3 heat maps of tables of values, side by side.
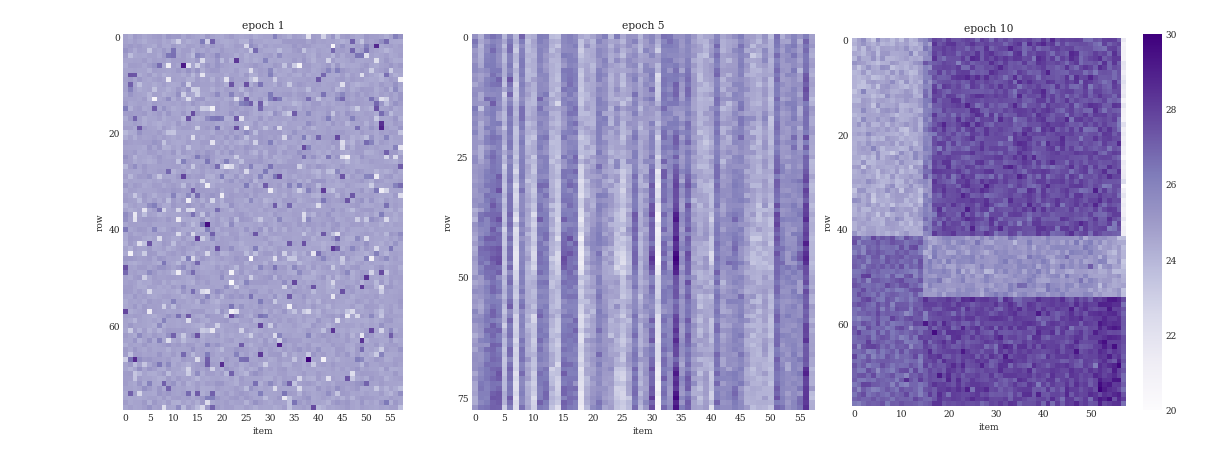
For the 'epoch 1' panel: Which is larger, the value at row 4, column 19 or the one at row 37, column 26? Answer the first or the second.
the first
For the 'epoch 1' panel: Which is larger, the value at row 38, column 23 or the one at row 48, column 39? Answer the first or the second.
the second
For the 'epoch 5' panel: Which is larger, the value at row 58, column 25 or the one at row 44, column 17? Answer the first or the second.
the second
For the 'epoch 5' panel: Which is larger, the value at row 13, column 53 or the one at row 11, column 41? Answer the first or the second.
the second
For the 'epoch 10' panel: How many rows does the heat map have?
78
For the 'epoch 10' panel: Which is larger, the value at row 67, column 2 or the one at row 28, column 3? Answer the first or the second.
the first
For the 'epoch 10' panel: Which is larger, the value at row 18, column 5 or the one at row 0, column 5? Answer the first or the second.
the second
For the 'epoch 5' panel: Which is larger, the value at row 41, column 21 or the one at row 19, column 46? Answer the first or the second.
the first
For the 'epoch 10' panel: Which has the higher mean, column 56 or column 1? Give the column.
56
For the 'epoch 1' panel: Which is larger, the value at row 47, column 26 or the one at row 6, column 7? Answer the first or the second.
the second
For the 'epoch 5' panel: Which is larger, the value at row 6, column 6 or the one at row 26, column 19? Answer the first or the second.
the first
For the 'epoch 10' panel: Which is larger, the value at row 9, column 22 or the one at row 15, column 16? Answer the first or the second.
the first
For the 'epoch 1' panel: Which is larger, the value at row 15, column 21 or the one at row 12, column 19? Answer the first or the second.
the second
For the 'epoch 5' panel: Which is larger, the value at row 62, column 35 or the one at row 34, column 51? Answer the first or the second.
the second
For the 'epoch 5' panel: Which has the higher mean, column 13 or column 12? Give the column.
12
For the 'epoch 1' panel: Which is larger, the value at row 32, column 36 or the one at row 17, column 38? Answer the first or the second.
the second
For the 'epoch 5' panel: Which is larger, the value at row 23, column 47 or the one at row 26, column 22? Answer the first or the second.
the second
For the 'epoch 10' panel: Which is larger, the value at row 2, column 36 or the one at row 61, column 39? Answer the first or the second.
the second
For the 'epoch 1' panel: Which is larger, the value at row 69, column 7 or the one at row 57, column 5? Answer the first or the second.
the first
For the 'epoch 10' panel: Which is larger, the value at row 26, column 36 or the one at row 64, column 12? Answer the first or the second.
the first
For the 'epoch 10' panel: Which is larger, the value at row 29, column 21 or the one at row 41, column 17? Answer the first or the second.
the second
